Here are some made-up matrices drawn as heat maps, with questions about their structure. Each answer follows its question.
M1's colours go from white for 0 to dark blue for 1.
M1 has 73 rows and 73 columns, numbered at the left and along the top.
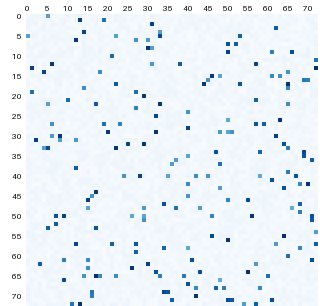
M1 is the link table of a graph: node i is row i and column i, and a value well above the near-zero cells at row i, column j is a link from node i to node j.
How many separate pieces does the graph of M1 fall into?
4
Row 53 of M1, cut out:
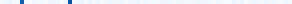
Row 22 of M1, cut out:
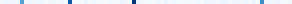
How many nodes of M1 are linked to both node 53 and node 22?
2
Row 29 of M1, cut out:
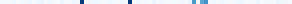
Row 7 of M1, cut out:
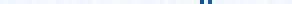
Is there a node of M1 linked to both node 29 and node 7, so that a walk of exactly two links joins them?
yes
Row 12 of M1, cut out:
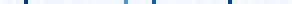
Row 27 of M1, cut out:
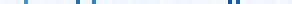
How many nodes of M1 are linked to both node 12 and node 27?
2
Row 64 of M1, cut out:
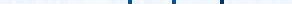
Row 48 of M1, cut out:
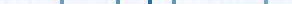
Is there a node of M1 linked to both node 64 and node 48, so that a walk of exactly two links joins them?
yes
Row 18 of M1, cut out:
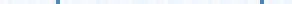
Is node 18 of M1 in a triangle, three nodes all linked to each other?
yes
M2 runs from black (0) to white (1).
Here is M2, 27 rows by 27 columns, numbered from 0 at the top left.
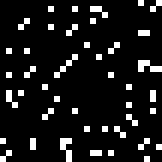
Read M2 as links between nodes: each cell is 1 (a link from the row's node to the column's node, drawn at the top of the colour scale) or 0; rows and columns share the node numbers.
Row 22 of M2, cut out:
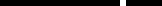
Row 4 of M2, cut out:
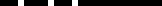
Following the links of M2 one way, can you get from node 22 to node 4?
no
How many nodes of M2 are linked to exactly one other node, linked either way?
3
